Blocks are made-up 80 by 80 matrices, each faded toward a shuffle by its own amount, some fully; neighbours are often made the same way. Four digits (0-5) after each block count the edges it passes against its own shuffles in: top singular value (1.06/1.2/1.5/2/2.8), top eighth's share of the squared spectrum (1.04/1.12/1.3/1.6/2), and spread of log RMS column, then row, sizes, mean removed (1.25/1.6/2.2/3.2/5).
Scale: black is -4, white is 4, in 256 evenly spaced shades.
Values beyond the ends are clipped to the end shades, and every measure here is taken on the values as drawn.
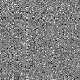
4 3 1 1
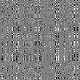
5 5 4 3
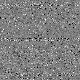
2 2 0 2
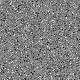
0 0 0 0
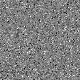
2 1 0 0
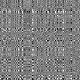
5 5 4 4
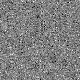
3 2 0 1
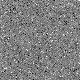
0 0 0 0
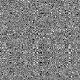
4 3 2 2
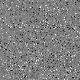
3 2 0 1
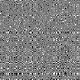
5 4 3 3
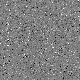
1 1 0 0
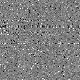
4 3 1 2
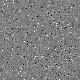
0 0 0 0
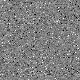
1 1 0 1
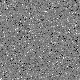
0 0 0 0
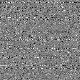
2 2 0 3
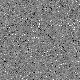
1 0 0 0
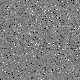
0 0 0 0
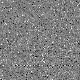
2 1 0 1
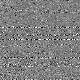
3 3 0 3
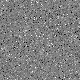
0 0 0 0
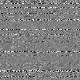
2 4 0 4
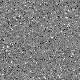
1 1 0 1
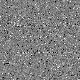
1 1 0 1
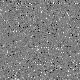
1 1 0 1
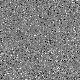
1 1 0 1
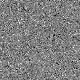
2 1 0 0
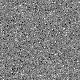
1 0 0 0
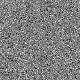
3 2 1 0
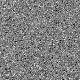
2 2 0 0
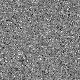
1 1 0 0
